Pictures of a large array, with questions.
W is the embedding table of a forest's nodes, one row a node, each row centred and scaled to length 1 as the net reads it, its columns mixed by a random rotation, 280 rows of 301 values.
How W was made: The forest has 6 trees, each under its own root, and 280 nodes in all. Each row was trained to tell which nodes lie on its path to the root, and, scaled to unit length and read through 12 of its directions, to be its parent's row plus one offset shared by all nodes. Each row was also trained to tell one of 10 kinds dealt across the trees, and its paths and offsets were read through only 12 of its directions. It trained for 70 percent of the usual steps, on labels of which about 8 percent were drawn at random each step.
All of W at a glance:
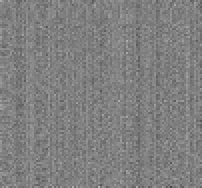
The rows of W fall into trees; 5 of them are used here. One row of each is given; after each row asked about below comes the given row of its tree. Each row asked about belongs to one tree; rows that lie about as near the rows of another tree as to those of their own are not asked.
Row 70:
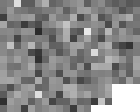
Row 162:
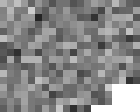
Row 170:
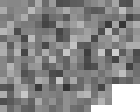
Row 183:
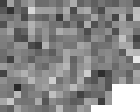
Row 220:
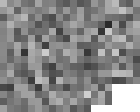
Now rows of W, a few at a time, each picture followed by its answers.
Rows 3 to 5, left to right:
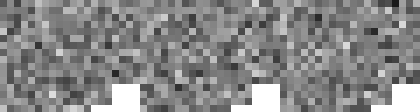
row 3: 183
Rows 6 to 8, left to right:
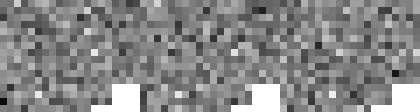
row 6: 70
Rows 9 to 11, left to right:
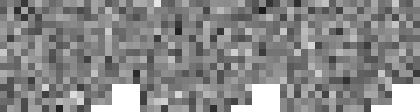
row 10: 162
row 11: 220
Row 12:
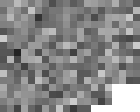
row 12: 162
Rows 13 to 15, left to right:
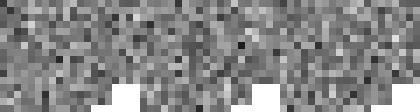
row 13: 183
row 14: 220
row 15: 183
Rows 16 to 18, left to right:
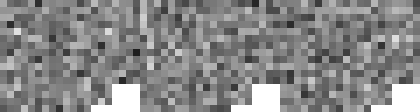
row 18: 183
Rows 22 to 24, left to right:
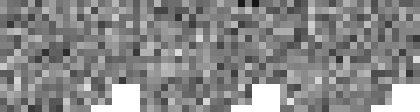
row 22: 70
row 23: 220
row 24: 70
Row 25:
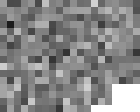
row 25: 220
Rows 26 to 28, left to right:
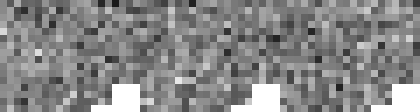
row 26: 220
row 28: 183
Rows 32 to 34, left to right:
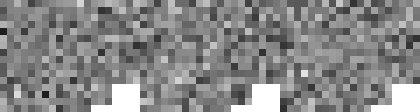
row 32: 183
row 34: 220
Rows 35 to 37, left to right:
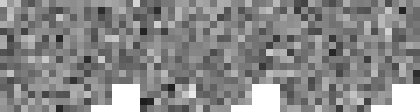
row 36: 183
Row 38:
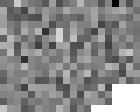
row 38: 183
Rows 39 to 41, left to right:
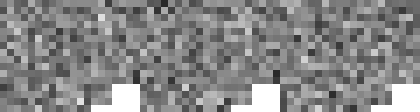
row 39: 170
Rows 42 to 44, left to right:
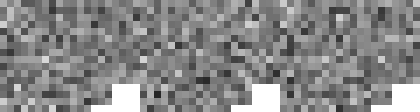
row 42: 220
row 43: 162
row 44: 220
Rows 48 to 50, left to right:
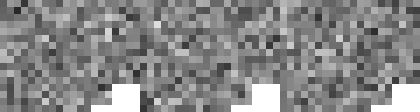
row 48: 70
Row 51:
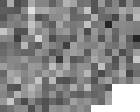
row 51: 70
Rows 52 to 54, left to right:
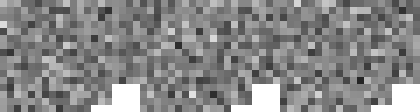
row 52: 70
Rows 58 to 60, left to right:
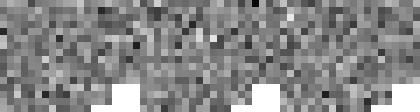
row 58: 183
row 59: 183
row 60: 220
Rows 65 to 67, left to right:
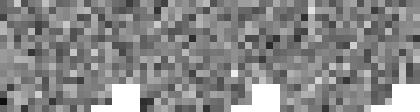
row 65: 70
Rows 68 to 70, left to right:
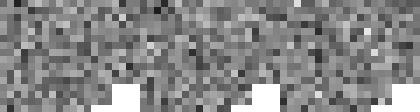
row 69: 70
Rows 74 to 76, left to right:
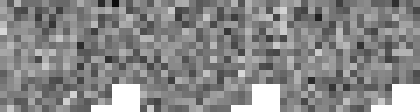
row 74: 220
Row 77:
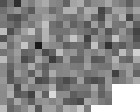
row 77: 183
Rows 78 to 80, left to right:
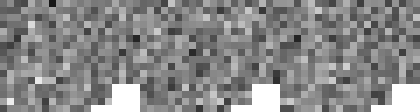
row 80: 170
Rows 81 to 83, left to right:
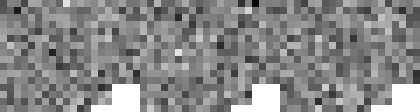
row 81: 70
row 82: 220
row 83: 170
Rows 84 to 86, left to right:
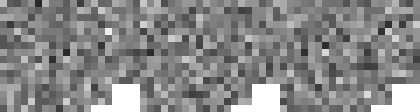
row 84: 220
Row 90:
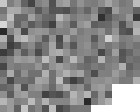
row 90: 220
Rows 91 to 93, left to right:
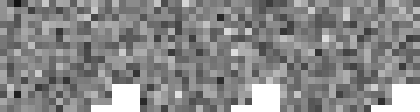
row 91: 220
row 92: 70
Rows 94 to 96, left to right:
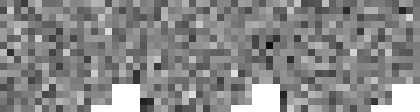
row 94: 170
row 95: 70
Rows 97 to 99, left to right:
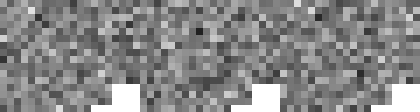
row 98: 220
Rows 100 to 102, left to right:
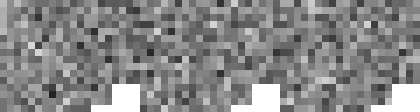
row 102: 170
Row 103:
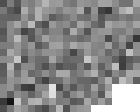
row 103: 183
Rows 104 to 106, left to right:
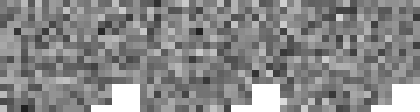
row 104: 183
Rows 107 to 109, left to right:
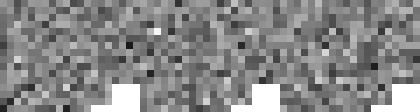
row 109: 220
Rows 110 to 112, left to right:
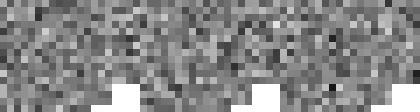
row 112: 170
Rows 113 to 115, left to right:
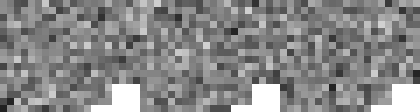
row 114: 162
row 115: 170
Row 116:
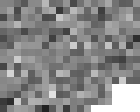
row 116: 220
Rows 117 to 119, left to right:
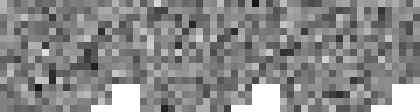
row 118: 183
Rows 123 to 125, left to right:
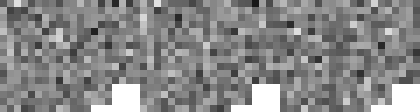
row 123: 183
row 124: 162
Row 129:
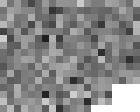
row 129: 220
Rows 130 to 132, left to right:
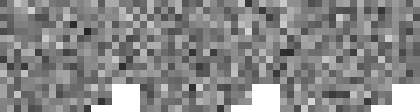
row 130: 183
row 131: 170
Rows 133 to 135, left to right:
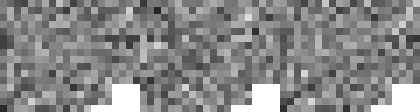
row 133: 220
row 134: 183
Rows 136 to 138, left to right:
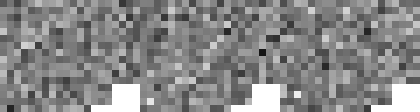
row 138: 183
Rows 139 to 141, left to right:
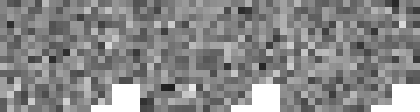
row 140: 183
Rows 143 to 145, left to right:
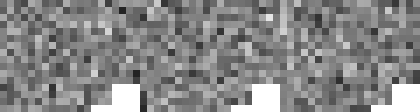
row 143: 170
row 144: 220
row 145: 162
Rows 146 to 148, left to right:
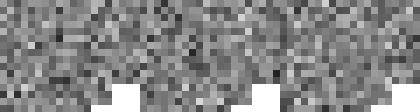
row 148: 220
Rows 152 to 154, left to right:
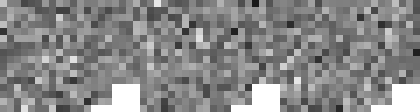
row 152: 220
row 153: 183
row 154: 70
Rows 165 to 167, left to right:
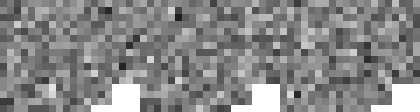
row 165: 183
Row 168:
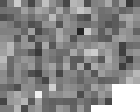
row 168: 183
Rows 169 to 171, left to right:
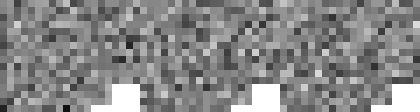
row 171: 162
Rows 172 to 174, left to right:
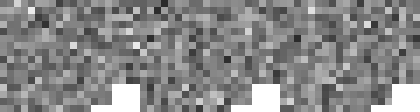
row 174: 170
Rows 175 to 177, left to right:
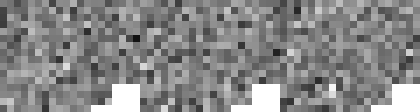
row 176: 70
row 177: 183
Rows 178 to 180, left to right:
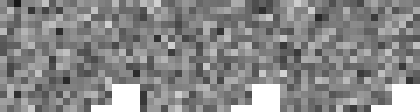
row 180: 162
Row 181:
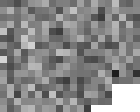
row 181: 220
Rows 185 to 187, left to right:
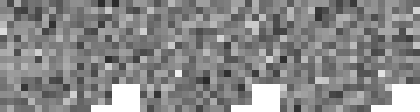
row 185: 220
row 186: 162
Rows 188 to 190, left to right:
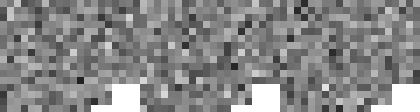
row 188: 220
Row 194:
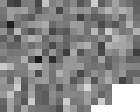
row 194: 220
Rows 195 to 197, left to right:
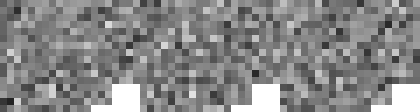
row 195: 183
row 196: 183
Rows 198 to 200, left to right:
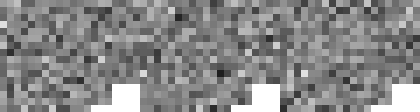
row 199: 162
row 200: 220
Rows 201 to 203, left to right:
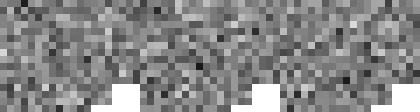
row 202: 183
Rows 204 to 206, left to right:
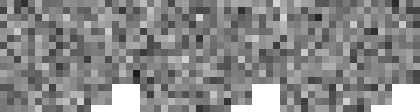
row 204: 170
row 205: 220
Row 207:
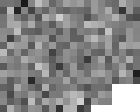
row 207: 220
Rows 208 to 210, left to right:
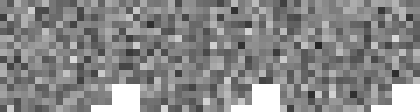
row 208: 220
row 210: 183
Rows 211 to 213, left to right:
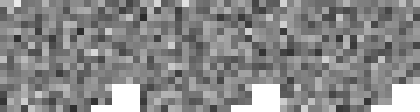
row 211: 162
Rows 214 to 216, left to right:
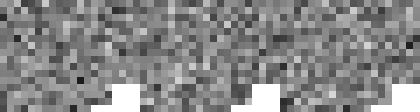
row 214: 220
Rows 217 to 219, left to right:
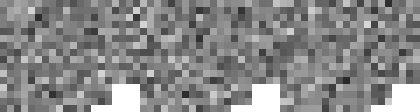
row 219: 170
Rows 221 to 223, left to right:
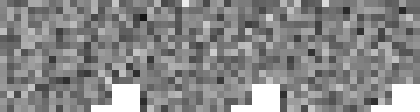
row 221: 220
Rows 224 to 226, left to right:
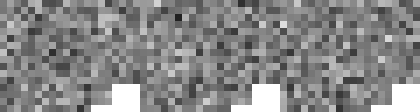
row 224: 170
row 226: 70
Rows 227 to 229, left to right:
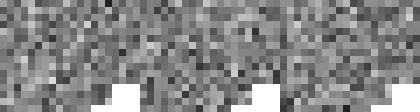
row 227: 170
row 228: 70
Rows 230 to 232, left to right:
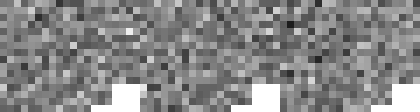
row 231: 70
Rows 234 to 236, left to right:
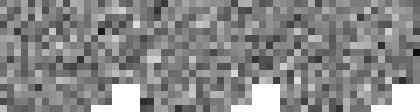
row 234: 183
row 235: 70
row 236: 70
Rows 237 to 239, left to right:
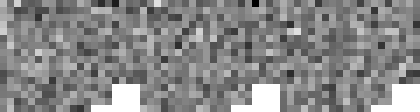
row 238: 183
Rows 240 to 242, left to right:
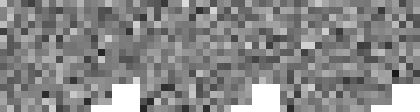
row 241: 220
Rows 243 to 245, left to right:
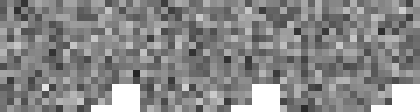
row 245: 183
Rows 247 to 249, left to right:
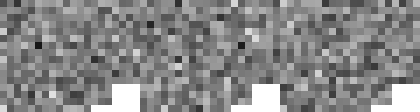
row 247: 183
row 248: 220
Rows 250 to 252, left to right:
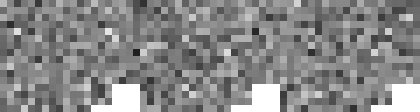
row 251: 183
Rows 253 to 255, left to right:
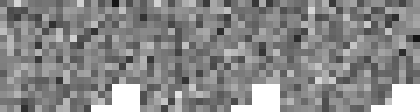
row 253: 183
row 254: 183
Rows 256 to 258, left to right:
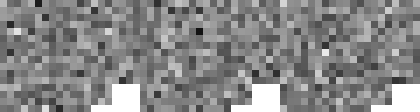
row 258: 162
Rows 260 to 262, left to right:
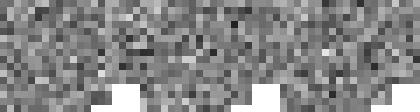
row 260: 220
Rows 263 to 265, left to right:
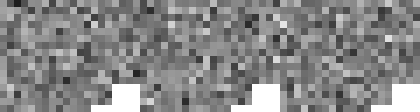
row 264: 183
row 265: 70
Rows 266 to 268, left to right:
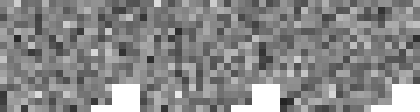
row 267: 183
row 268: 220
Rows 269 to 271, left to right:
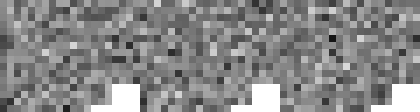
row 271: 162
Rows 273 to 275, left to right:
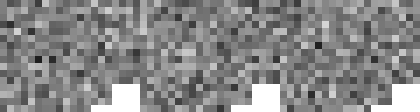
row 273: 220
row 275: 183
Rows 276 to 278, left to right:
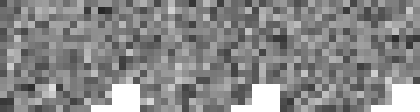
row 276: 183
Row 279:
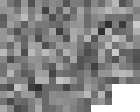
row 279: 220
